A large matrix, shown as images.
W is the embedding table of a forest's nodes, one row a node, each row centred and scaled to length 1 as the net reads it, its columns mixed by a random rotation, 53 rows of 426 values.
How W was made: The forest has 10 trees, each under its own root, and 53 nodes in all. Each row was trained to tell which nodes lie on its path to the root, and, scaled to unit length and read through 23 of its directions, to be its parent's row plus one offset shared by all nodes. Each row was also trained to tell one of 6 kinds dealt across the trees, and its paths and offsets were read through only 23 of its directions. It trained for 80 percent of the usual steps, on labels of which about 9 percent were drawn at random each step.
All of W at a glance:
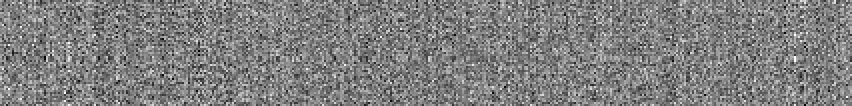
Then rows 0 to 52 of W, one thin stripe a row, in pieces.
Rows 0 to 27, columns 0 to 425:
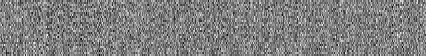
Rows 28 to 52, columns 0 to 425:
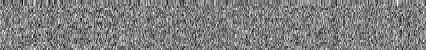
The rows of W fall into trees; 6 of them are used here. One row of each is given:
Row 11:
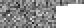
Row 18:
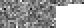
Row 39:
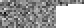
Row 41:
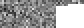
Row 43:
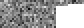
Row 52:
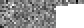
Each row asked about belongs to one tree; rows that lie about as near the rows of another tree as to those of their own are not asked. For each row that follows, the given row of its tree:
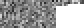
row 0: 11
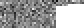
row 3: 18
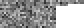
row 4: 11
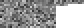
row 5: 52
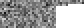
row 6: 39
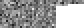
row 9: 18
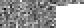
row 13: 18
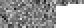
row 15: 52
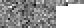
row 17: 11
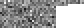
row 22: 43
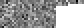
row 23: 52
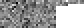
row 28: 11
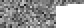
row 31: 52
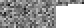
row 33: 39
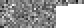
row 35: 52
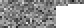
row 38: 39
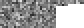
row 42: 11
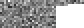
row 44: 43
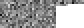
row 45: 18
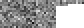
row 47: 11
